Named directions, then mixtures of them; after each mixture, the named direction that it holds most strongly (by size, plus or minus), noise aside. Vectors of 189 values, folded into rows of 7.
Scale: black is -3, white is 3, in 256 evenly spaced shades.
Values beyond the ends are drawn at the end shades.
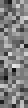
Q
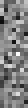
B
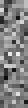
B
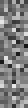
B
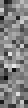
Q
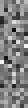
B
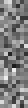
Q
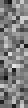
Q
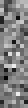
B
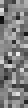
B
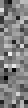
Q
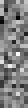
B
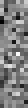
B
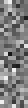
Q
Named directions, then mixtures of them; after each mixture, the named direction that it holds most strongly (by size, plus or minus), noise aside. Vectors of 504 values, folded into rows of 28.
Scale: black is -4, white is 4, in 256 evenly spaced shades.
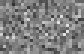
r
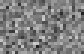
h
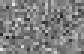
r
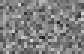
h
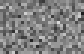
h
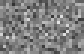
r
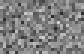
h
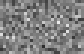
r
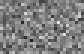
r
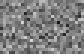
r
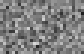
h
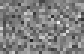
r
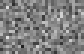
h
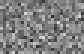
h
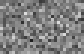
r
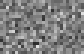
h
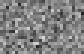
h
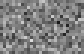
r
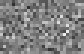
r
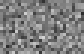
h
